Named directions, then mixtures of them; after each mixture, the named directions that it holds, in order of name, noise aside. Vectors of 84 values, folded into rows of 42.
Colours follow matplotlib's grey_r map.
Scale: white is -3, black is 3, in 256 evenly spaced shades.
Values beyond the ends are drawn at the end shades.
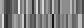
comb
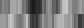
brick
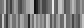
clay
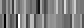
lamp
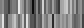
brick, comb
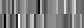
lamp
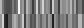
comb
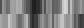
brick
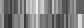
brick, comb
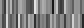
clay, lamp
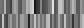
clay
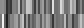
clay, comb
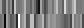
lamp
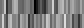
brick, clay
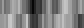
brick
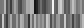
clay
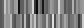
clay, comb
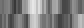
brick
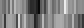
brick, lamp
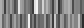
clay, comb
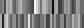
clay
